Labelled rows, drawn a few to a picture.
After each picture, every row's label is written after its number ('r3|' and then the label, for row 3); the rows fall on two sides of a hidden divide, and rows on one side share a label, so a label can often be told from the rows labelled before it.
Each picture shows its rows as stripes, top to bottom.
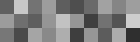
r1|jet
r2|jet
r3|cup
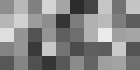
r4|jet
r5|jet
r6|jet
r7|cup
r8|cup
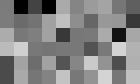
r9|cup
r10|cup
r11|jet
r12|jet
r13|jet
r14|jet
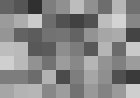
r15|cup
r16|jet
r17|cup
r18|jet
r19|jet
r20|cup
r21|jet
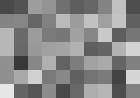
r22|cup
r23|cup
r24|jet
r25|jet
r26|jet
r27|jet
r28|jet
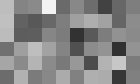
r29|jet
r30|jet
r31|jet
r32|jet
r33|jet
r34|jet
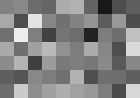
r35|cup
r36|cup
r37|jet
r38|jet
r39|jet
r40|cup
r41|jet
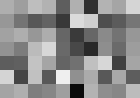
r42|jet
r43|cup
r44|jet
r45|jet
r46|jet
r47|cup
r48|jet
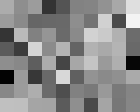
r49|jet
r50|jet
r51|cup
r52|cup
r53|cup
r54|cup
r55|jet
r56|jet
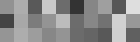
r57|jet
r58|cup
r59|cup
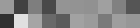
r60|cup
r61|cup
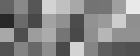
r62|jet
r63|cup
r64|jet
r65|cup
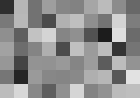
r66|cup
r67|cup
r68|cup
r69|jet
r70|cup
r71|jet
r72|jet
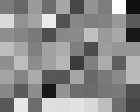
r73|cup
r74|jet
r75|cup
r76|jet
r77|jet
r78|jet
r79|cup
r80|cup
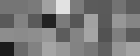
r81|cup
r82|cup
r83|cup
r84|cup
